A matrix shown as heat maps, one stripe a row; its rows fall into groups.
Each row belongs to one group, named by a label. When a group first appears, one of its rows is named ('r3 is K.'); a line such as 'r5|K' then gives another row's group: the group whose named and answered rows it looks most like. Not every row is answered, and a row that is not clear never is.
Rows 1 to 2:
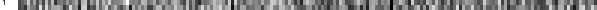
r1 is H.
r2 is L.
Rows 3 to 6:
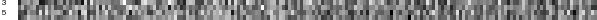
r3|H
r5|L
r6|H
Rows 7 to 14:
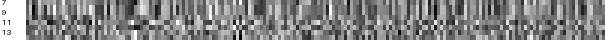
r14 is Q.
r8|L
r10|L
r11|H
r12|L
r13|H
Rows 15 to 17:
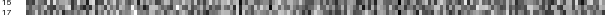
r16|Q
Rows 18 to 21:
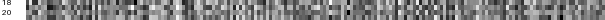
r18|L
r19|H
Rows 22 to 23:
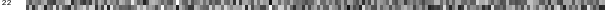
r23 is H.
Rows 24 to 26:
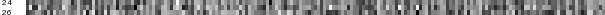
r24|L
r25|L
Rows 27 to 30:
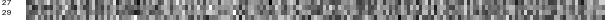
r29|L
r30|H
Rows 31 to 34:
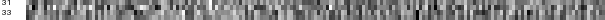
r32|L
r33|H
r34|H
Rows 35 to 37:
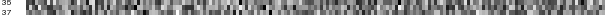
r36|L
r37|Q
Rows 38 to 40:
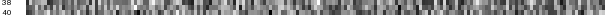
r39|H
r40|L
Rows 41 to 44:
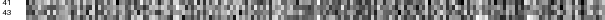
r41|L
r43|L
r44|Q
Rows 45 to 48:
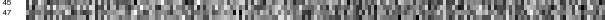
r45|H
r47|Q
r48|H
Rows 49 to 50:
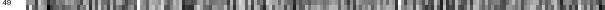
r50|H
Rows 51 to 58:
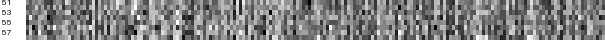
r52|H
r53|Q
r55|L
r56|L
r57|L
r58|Q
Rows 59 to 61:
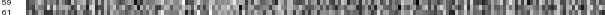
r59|H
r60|L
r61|H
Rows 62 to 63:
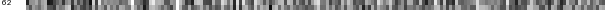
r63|Q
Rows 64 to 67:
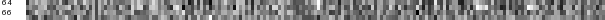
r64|H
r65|Q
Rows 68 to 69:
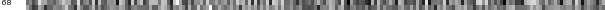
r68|Q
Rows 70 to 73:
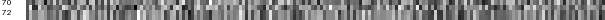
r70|H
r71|L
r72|H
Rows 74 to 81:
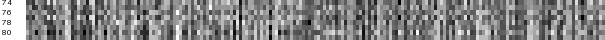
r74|L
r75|L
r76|Q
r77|L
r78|Q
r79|Q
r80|Q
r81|Q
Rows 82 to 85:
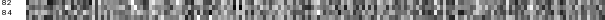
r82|H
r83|Q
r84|H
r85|H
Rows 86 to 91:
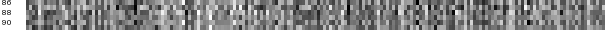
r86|H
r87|L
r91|L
